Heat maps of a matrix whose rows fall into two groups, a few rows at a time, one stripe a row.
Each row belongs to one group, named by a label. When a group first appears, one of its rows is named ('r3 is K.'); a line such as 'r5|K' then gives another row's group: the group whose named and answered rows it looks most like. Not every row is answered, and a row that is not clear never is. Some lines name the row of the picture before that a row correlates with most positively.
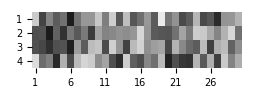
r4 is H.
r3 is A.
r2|A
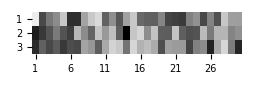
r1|H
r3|A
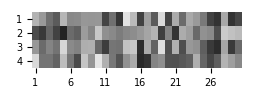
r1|H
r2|A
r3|H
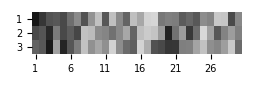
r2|A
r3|A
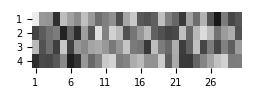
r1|H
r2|A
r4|A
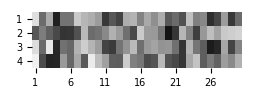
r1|H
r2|A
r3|H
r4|H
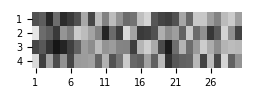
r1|A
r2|H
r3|A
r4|H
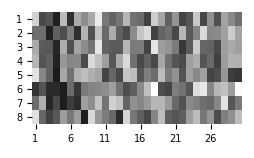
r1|H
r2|A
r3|H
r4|H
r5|H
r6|A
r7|A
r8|H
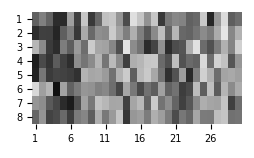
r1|A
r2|A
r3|H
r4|A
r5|A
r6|H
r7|A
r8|A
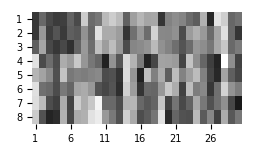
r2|A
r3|A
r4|H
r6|H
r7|H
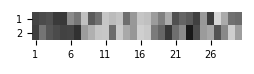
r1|A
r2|A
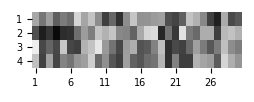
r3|H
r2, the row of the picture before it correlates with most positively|2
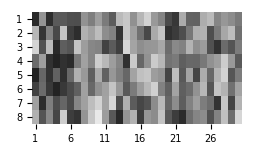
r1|A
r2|H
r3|H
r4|A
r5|A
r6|A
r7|H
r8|H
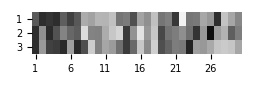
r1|A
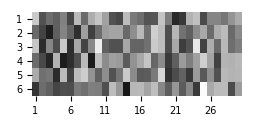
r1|H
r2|A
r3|H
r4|A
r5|H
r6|A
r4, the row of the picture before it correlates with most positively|1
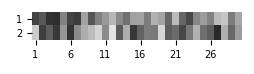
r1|A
